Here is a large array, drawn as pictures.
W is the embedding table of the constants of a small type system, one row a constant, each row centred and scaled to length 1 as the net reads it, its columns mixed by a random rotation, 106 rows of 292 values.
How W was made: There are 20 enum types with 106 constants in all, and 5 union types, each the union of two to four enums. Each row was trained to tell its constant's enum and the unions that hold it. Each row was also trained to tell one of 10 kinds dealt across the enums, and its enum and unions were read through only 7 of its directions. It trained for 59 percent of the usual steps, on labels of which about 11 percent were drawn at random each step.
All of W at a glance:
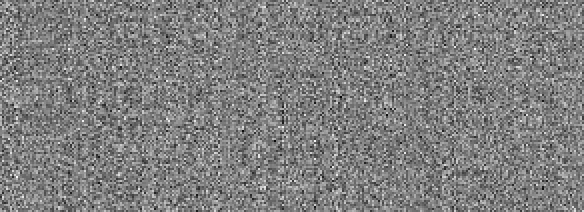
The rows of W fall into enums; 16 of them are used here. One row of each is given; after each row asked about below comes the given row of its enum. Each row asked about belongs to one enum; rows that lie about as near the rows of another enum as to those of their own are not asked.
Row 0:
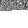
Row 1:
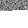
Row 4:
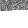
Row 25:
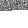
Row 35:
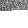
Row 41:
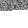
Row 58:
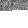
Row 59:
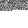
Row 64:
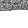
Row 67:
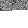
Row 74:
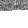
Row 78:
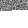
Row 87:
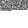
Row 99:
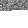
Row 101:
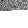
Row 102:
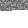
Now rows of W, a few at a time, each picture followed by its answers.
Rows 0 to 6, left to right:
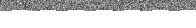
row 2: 99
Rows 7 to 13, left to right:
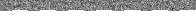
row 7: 74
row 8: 0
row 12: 41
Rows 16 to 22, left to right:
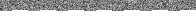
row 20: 99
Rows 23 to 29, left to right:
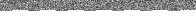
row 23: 59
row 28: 0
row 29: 101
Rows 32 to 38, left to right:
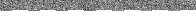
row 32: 101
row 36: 1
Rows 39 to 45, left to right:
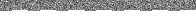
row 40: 59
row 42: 102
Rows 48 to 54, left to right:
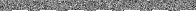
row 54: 78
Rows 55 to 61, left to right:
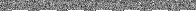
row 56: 1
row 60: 1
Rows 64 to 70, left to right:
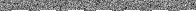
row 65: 102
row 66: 59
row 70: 0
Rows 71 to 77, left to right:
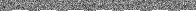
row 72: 102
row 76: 59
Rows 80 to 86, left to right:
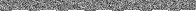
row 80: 67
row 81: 102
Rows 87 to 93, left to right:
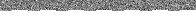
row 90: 1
